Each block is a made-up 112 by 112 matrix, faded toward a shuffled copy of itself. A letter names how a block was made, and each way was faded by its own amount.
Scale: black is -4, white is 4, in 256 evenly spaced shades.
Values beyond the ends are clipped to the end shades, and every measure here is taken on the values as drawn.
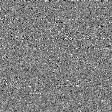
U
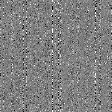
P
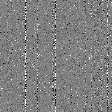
P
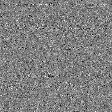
U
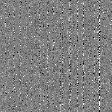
P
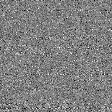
U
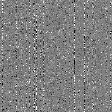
P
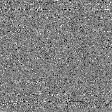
U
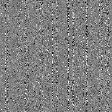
P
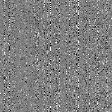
P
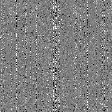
P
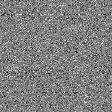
U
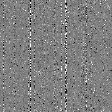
P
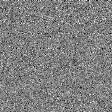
U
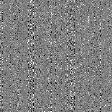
P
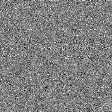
U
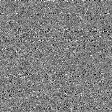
U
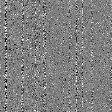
P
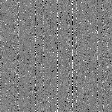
P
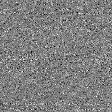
U
